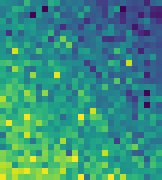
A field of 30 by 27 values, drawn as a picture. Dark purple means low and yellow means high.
The ninth with the lowest average is the top right. The ninth with the highest average is the bottom left. There are no regular stripes. There is an overall slope up to the bottom left. Fine speckle covers the field. No single row or column stands out from its neighbours.
